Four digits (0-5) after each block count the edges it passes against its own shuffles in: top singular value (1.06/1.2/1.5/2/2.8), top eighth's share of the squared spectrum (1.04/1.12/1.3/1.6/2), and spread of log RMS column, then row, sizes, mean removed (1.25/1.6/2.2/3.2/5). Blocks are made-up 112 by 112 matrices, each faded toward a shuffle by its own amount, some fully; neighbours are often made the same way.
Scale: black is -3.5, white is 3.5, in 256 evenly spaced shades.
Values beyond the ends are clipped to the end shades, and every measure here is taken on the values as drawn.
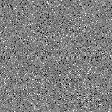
4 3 1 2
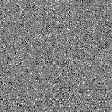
4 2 1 1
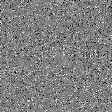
3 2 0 0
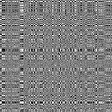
5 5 4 4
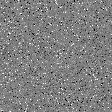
0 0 0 0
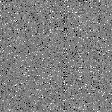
4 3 2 1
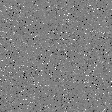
1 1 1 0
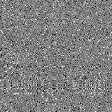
4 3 2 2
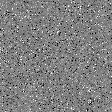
2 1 0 0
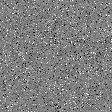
2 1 0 0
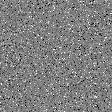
2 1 0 0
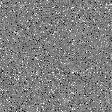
3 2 0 0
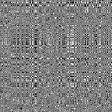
5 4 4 4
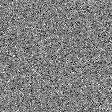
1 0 0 0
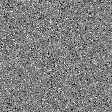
0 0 0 0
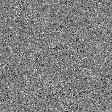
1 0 0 0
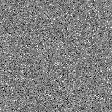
3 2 0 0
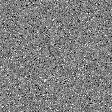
2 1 0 0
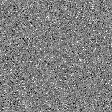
3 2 0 0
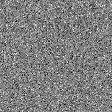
3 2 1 0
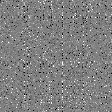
4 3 2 1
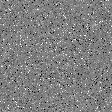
2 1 0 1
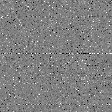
4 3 1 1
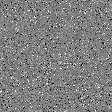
3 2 0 1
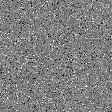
3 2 0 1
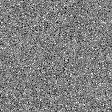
2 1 0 1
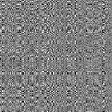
5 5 4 4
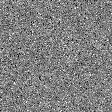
1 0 0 0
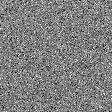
0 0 0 0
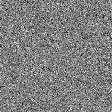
3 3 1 1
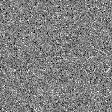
3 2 1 0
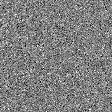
2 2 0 0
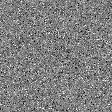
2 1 0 0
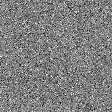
2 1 0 0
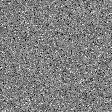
0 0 0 0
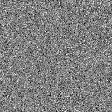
3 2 0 1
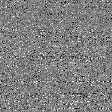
3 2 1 3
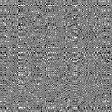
5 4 3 3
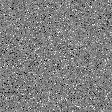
0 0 0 1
